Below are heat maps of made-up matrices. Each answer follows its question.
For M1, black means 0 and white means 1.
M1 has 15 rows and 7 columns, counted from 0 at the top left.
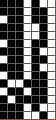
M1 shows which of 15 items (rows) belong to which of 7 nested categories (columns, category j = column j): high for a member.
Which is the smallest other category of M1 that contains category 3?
6
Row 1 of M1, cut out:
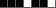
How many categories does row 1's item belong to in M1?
2
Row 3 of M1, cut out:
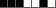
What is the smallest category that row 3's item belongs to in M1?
4
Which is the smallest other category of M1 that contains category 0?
3
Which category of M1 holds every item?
6
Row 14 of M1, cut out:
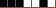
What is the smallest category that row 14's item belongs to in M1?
4
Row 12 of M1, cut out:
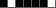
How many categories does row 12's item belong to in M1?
2
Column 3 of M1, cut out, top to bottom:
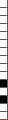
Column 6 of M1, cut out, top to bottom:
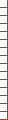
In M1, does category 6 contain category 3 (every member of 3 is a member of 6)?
yes
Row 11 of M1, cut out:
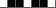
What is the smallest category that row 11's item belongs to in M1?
0
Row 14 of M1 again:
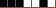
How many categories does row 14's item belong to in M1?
3
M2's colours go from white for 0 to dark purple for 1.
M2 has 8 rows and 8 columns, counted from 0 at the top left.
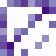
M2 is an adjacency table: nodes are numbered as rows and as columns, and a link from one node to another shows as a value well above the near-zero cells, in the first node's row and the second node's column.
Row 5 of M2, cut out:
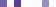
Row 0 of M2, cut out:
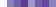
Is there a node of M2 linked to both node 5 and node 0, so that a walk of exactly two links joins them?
yes
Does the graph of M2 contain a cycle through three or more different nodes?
yes
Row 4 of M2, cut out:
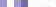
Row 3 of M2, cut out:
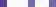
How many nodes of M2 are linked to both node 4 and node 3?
1
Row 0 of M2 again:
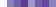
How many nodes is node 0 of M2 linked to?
7
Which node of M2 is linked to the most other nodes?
node 0
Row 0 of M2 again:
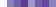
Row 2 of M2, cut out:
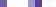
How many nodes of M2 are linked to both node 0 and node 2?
2
